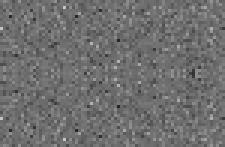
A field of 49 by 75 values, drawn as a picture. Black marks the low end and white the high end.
Slope: none. Grain: fine. Mirror symmetry: top to bottom. Seam: none. Odd rows or columns: none. Histogram: heavy tails on both sides. Stripes: none.
